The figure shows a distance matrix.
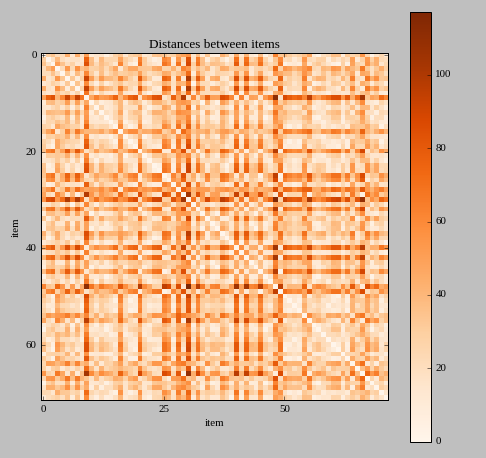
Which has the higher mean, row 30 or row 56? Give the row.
30
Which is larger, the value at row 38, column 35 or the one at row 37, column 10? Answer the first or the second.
the second
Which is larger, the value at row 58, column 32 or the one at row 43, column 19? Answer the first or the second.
the first
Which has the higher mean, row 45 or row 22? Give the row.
45
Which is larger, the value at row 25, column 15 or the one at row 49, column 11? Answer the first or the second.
the first
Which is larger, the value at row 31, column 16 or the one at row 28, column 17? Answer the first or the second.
the second
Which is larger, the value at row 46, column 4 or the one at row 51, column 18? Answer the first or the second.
the first
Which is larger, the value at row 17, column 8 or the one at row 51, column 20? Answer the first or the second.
the second
